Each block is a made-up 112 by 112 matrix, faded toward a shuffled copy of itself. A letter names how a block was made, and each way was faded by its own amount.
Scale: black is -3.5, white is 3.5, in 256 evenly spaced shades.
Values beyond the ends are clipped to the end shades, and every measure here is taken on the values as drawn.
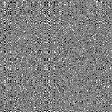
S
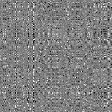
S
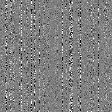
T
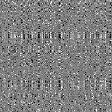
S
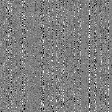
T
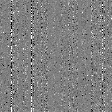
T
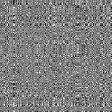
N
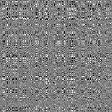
N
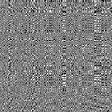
N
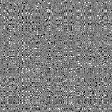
S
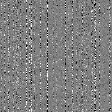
T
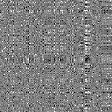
S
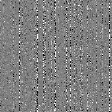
T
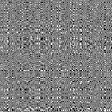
N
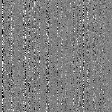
T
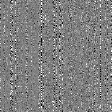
T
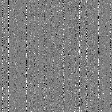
T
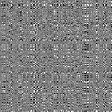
N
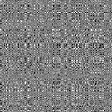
N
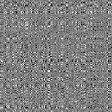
N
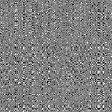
S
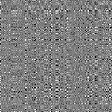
N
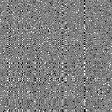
S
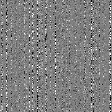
T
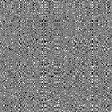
S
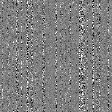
T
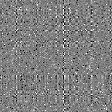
S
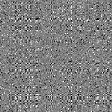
S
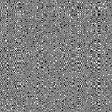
S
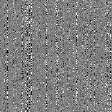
T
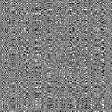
N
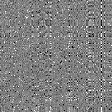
S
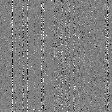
T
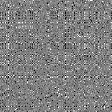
S
